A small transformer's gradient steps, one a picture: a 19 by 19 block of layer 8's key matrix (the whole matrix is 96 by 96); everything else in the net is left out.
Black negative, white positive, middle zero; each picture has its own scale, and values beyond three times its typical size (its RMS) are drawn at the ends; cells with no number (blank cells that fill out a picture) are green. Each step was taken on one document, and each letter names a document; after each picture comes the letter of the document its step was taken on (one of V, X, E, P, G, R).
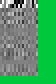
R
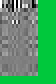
R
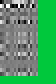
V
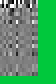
R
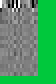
R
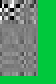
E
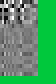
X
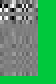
E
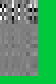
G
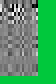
R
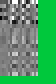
X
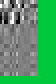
X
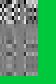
G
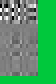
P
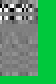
E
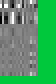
E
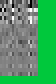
G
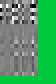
P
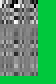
P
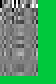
R
